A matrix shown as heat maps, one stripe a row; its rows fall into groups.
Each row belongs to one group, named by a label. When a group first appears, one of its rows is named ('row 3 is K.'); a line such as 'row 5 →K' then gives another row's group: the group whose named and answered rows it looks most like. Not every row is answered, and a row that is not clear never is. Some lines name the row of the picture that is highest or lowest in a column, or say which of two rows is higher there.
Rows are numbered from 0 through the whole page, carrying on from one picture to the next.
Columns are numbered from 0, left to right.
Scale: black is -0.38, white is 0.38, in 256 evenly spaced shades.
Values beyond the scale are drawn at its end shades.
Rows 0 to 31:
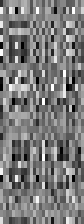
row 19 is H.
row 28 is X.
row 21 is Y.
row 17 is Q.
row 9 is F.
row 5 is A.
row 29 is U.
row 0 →H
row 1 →X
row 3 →A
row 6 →Q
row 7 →A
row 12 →H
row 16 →H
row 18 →F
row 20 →Y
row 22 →Y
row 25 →Q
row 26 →Y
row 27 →A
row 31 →A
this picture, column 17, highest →12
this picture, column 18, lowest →1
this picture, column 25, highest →12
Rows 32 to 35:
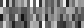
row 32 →U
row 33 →A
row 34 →Q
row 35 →Y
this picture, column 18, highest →35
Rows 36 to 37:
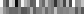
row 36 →X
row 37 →A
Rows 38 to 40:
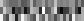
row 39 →Y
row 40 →X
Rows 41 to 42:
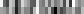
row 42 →X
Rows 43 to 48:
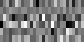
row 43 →Q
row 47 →A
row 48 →F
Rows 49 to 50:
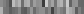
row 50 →A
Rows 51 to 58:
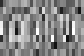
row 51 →H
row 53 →F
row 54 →X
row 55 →X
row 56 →H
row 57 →X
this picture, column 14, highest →52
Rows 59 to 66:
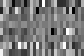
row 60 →Q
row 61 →A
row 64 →Q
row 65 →U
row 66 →A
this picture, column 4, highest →62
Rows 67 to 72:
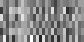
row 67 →X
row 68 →H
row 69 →X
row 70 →U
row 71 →H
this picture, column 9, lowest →72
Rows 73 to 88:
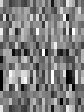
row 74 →F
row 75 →U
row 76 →F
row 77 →X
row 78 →X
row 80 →Y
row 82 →Q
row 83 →H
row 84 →H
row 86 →A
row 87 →Y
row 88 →A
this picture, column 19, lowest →80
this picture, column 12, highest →77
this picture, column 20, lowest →87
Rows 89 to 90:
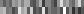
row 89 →F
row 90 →U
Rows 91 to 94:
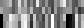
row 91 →U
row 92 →U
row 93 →H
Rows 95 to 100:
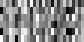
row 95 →U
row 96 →H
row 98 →X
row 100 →X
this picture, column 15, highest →100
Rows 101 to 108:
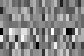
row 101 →Y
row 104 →A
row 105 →H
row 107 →Q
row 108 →F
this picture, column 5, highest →107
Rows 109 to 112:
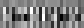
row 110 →U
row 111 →Y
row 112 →U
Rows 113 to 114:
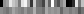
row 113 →H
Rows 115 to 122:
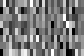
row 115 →U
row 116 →Q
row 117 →U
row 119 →Q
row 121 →Y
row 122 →H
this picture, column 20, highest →120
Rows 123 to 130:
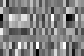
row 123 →U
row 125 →H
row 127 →A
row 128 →X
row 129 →U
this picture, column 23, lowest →125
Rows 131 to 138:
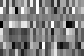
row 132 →X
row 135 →A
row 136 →A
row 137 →Y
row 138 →Q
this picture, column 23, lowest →134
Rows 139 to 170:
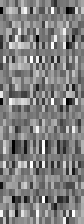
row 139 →X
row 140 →H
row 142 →F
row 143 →U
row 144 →Q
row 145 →H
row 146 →Q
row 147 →U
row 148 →H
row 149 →X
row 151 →Q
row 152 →A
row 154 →Y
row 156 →Y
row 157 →X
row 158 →X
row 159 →Y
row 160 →Y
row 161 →Q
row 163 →Q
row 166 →Q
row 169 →X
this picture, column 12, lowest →144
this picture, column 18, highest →144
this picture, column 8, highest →140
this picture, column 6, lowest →167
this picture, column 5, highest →144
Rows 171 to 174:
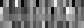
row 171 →Q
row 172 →A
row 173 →A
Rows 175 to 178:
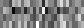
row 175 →F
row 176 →Y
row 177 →F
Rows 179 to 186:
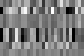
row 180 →H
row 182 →F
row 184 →Q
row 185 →F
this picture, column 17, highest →180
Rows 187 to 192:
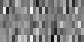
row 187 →Q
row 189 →X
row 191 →X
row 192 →U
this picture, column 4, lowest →192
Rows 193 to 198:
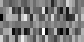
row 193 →A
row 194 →Y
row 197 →Y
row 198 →X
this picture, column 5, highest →195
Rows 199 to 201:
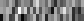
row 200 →U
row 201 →Q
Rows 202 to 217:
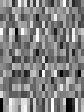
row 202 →U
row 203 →F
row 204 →Q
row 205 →U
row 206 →X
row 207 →X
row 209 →Q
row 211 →F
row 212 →Y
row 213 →A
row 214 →F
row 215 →A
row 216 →H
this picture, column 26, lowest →212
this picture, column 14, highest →212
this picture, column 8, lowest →212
